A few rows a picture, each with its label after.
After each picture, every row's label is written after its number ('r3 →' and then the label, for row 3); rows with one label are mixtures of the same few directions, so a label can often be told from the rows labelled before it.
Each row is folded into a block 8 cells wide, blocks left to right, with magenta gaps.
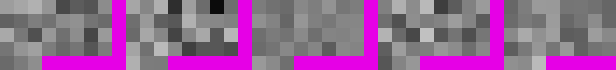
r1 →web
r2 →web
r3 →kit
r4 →web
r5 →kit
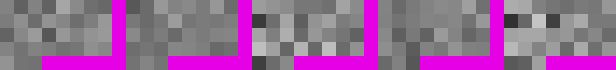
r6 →web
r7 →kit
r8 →kit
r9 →kit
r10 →kit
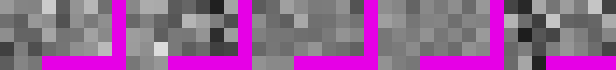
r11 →web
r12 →web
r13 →kit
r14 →kit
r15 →kit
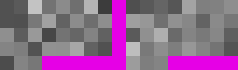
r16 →kit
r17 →web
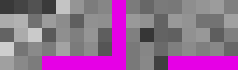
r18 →web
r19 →kit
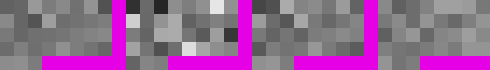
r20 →kit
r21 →web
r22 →kit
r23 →web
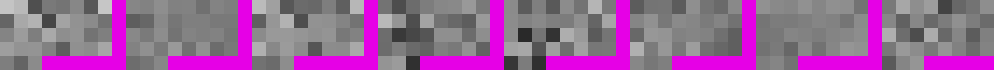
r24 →kit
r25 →kit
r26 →kit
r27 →kit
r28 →kit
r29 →web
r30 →web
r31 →web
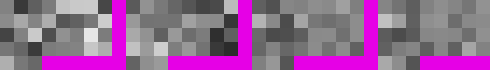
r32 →web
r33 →web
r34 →kit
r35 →kit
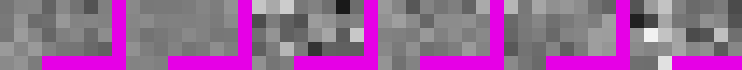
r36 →web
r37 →kit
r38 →web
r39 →kit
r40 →web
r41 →kit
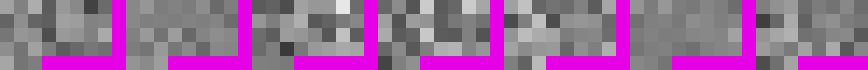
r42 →web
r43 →kit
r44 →web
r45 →web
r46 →kit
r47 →web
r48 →kit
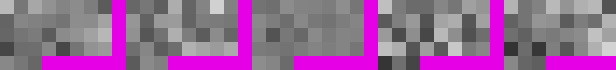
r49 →web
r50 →web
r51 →kit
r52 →kit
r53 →web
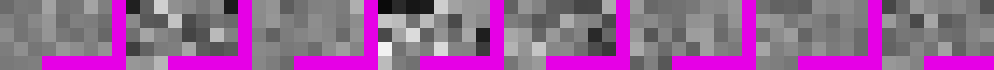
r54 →web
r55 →kit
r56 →kit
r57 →web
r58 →web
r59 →kit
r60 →web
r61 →kit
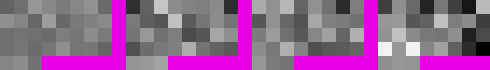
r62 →kit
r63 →kit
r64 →web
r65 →web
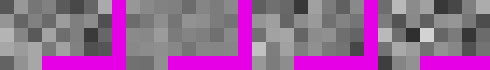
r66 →web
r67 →kit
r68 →web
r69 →web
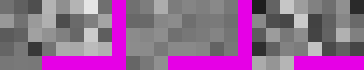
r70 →web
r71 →kit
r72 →kit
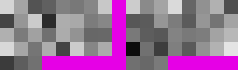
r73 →kit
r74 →web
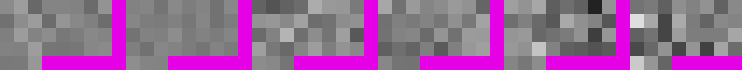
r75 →kit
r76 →kit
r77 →web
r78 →web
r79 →web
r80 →kit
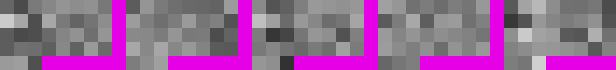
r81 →kit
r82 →web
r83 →kit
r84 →kit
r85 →kit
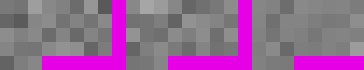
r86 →kit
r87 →web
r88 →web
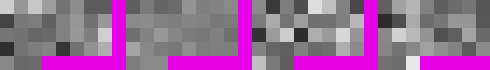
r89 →web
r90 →web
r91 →web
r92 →kit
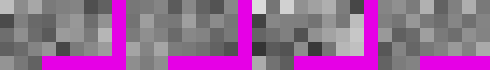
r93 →web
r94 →web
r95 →web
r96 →web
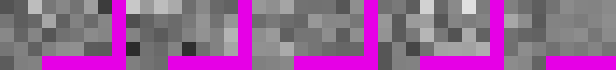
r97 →kit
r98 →web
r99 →web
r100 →web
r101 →kit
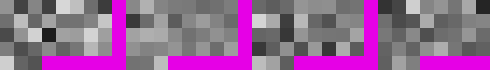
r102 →web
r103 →kit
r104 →kit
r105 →kit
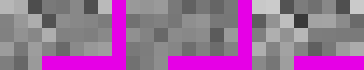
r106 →kit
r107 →web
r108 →kit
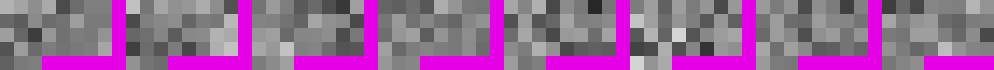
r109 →web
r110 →web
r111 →web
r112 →web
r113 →web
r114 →kit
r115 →web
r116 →web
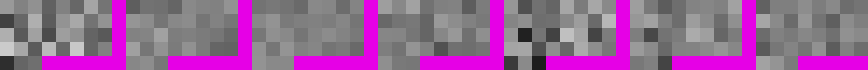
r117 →kit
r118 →web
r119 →web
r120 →web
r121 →kit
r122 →kit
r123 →kit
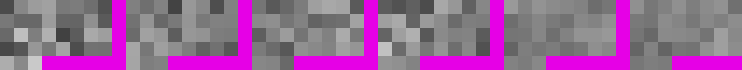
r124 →kit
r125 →web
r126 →web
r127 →web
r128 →web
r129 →web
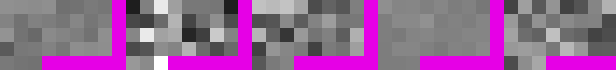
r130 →web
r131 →kit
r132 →web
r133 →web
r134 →web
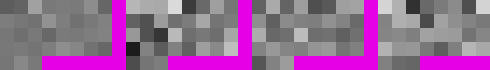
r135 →kit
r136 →web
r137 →web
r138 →kit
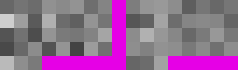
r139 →kit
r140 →kit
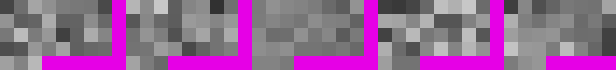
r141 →kit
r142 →web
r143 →web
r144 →web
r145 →web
